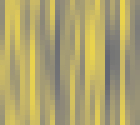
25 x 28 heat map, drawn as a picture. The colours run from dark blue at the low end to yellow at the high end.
The grain runs up and down. The middle right is the ninth with the lowest average. On average the colour sits 70% of the way up the scale.
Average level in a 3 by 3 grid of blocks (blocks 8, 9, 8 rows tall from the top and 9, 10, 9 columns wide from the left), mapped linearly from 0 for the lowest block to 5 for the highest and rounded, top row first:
432 | 520 | 522
